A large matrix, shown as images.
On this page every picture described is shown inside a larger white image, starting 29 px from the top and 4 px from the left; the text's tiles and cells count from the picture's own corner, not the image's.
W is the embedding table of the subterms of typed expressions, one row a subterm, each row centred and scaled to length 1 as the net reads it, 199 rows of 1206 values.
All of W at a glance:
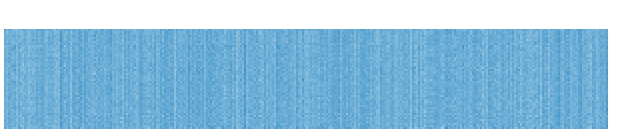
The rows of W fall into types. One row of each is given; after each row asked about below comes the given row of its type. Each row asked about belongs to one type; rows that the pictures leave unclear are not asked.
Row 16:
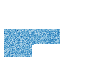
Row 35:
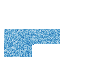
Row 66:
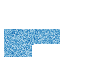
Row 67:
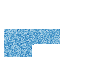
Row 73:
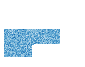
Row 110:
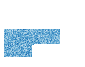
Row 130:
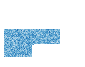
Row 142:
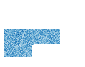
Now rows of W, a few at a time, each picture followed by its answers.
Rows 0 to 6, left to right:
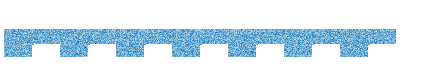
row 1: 130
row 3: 73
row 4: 110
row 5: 16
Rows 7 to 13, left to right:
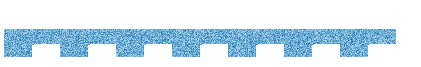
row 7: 110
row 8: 110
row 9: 16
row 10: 73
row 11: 35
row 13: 142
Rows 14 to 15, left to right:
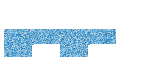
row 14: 67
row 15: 16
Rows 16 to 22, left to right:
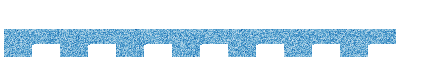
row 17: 110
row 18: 35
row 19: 130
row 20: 73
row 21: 16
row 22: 16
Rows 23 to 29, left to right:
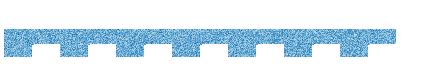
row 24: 110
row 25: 130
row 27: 16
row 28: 73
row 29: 66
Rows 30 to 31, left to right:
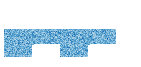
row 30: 16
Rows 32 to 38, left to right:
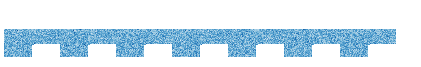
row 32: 35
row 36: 73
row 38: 67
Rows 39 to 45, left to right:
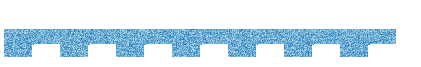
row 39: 67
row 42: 110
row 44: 35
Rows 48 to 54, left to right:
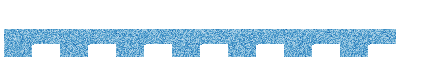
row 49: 66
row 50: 67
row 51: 73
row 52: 67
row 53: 130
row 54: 130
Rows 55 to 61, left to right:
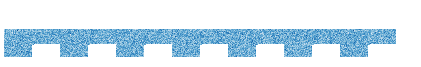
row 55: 110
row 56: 66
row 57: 130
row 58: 16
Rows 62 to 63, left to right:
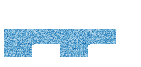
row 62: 73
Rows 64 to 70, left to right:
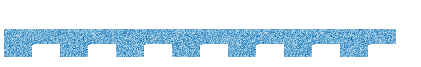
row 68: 130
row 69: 130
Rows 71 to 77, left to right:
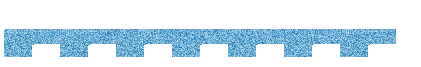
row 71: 67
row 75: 67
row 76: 66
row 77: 110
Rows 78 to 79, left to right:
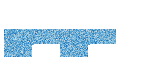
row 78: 66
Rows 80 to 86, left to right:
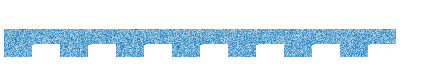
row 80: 142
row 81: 35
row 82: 67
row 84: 110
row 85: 35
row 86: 130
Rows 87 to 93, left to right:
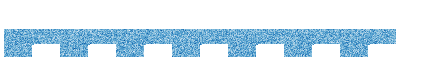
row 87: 110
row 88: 35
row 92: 130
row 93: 67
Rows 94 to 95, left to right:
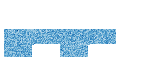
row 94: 73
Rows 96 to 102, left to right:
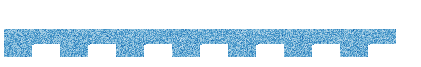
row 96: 67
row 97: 130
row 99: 66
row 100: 35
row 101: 110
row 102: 73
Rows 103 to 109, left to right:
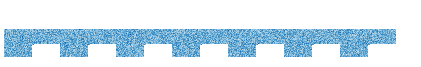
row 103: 110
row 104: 67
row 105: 142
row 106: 67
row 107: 73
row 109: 35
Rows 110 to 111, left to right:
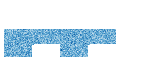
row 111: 142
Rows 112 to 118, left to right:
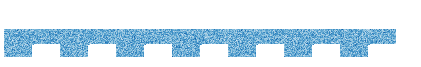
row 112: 16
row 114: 110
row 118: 73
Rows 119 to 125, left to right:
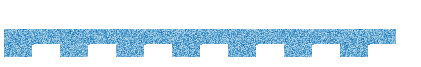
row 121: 16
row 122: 67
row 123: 66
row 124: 16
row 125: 67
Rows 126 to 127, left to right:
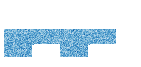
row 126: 67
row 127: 73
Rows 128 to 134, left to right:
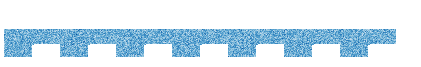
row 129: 110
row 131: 67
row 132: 130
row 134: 73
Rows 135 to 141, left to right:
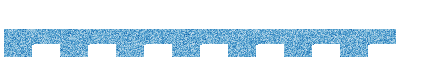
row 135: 73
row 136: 66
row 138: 110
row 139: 35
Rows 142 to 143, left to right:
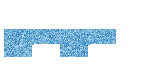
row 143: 35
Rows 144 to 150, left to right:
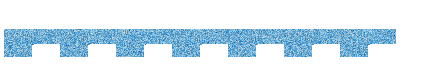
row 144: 67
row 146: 110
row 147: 66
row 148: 66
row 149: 67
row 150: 73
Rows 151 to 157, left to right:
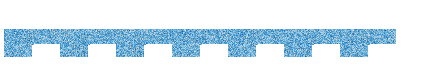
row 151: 142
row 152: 35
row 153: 35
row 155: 142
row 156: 67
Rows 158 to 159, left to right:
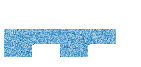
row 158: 110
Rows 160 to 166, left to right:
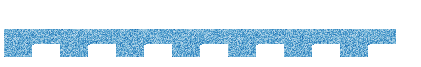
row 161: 35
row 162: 73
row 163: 130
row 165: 110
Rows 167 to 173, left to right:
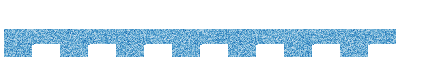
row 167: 73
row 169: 66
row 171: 66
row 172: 35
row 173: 16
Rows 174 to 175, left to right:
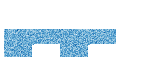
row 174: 73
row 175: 66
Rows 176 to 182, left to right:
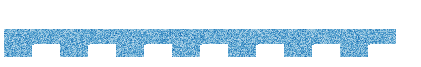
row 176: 67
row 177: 67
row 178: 16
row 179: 130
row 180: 73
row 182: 110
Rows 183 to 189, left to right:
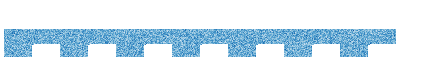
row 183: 66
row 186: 130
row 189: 35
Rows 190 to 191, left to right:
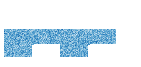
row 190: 16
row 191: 35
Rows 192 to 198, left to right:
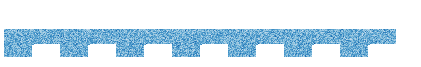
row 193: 73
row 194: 73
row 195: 67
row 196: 130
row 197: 130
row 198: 73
